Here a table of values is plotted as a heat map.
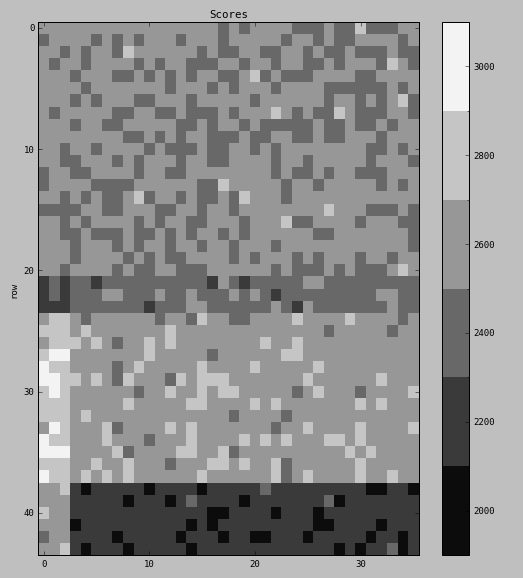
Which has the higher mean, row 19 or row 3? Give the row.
19
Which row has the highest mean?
29
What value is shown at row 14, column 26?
2600
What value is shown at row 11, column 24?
2600
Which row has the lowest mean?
42
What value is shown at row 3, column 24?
2600
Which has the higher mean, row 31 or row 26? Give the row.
31
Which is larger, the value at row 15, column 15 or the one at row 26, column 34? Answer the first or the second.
the second
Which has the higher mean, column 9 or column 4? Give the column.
4
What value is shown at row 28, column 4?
2600
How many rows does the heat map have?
44
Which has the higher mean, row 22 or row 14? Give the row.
14
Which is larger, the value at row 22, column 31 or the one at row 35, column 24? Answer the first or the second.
the second
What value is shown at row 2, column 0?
2600
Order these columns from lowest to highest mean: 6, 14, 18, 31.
31, 18, 14, 6
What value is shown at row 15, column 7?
2400
